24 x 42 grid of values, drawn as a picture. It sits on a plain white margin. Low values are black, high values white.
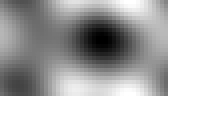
Histogram: bell-shaped. Calmest part: middle left. Ninth with the lowest average: centre. Lone odd cells: none.
